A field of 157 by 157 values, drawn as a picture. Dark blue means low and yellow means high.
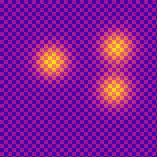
No single row or column stands out from its neighbours. No lone cell stands out from its neighbours. Three bumps rise from the field. On average the colour sits 30% of the way up the scale.
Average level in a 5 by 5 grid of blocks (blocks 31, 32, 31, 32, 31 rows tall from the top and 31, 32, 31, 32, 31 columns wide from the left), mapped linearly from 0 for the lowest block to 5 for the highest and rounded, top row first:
0 0 0 0 0 / 0 3 1 5 1 / 0 3 1 4 1 / 0 0 0 2 0 / 0 0 0 0 0
